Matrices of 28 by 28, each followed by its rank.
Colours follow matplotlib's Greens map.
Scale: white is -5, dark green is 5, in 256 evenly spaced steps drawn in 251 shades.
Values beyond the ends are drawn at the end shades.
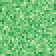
full rank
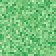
full rank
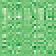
three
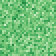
full rank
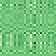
two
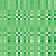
one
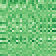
three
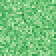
full rank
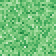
full rank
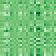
two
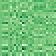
three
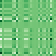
one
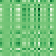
one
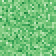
full rank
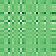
one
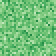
full rank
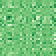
three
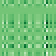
one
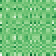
two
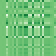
one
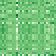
two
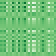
one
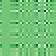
one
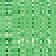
two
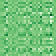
three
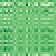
two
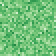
full rank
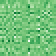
three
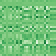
two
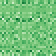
three
